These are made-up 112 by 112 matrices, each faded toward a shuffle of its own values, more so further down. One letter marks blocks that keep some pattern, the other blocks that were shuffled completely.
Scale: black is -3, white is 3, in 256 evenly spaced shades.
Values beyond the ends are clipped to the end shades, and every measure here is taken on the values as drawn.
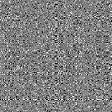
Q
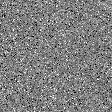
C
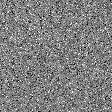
C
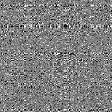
Q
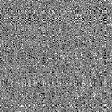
Q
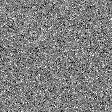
C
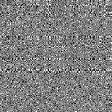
Q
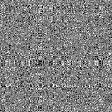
Q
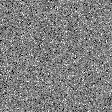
C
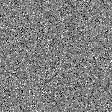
C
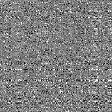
Q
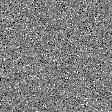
C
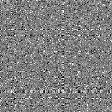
Q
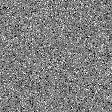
C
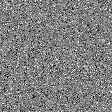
C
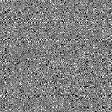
Q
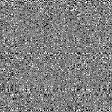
Q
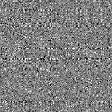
Q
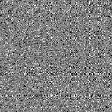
Q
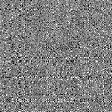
Q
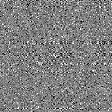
Q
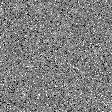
C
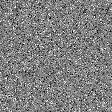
C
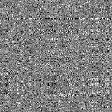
Q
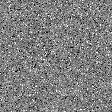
C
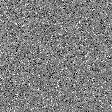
C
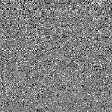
Q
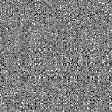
Q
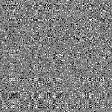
Q
